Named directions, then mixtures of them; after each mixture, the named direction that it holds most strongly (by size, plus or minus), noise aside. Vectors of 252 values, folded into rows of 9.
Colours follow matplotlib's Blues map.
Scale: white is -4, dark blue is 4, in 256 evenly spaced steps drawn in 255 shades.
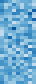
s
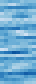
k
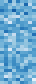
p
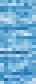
k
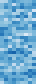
s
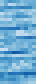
k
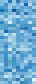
p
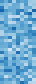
s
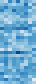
p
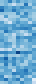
p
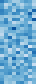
s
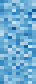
s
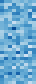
s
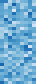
s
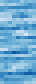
k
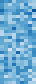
s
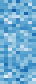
p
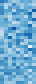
s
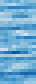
k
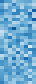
s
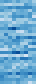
k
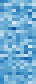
s
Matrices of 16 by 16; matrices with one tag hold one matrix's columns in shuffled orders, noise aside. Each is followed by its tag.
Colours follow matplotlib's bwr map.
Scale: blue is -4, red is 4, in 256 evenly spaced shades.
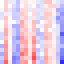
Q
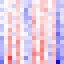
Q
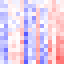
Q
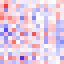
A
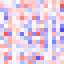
A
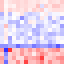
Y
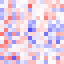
A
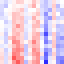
Q
